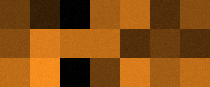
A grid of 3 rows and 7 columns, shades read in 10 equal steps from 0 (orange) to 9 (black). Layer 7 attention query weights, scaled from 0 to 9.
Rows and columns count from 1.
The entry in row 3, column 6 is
3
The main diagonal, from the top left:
5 1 9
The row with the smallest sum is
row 3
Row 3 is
2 0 9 5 1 3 2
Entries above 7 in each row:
1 0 1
